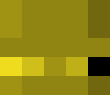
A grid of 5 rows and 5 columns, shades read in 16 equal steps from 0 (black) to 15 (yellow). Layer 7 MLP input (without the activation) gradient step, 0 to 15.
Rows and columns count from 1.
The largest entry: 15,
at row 4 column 1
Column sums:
54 49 46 48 30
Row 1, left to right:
10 9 9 9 7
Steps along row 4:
down down up down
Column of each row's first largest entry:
1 1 1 1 1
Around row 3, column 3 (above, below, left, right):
9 10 9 9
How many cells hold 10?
4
